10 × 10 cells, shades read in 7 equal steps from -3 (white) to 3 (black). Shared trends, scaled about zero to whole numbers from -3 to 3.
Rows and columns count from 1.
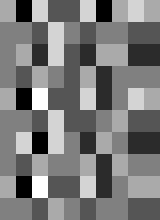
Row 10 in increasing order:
-1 0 0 0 0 0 1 1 1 1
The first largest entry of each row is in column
2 3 3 7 2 3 3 7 2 3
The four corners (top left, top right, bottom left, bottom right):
-1 -1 0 1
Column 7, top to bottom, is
3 0 -1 2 2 0 -1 2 2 0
